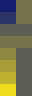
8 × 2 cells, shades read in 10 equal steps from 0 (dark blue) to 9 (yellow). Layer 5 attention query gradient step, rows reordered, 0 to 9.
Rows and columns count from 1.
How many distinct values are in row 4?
1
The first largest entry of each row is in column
2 2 1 1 1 1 1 1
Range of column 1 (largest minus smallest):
9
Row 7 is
7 3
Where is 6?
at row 6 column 1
